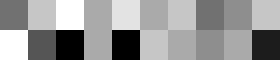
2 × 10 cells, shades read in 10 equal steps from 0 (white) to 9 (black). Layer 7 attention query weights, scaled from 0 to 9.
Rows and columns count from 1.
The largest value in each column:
5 6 9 3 9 3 3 5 4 8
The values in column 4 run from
3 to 3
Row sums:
27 47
